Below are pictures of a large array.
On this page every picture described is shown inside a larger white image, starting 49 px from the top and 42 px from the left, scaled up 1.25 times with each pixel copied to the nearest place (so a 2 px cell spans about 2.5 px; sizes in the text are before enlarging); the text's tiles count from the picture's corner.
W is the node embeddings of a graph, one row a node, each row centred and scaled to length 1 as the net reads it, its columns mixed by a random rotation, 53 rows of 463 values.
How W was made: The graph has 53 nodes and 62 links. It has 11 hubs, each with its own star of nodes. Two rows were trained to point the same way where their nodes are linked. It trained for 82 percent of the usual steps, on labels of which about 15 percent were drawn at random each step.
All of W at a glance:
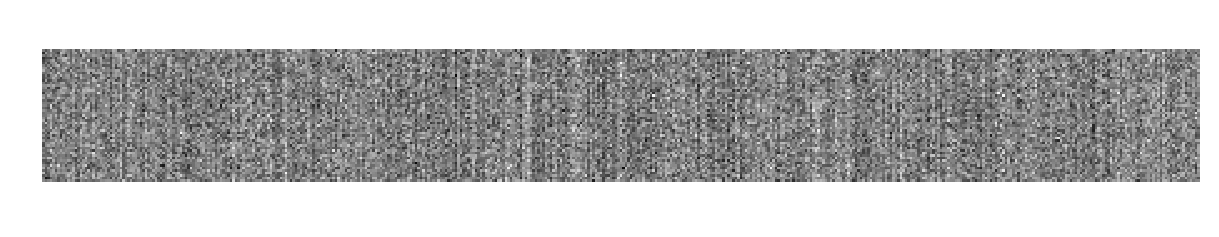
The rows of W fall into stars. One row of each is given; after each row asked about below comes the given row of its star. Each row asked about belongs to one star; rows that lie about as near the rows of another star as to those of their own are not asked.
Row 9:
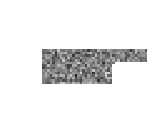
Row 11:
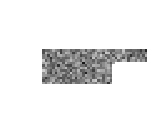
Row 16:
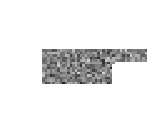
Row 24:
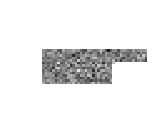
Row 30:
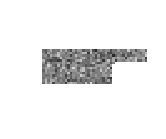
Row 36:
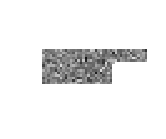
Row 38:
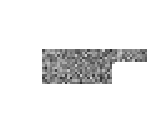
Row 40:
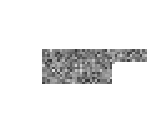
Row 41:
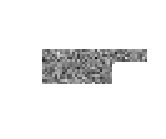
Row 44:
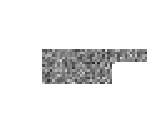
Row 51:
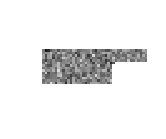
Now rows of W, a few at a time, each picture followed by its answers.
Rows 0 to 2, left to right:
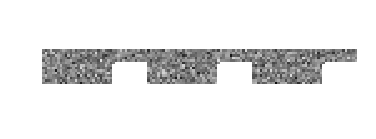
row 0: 38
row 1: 51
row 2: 30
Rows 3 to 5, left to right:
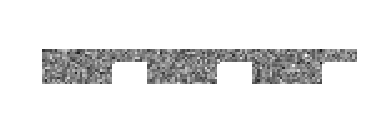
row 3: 9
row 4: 9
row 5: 44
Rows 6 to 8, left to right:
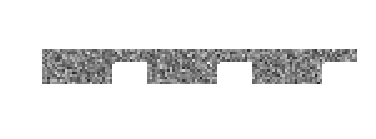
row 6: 51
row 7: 40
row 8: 24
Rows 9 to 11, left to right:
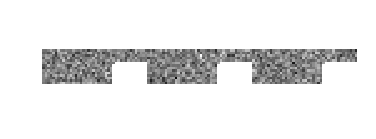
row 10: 44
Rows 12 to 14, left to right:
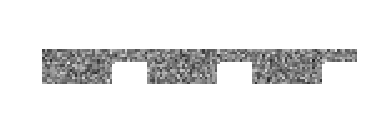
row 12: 51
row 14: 51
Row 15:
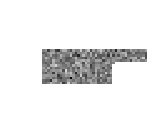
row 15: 40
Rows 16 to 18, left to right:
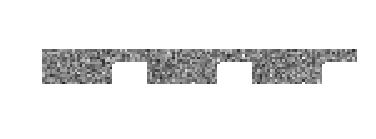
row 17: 11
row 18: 41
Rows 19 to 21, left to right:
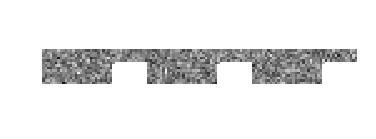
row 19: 16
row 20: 44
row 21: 24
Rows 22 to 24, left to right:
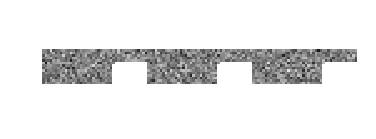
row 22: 40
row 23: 40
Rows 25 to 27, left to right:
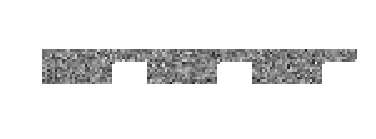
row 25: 11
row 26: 30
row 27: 36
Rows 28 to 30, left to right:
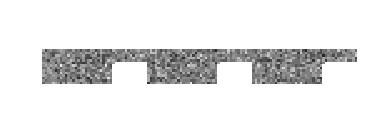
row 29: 44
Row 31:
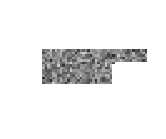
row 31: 30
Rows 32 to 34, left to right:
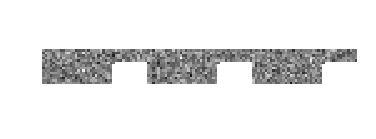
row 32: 11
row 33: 11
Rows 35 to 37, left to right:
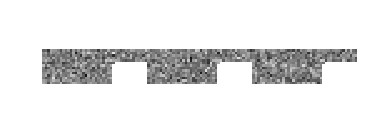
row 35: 40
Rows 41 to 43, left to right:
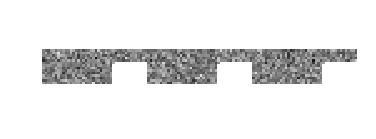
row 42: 51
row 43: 36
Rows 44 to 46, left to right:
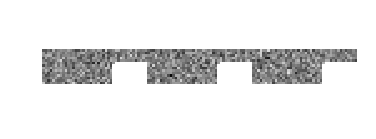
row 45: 41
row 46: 16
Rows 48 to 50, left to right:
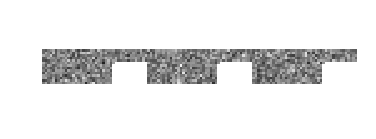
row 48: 41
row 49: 16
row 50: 11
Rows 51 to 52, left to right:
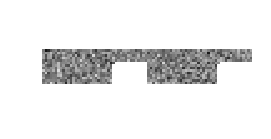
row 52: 24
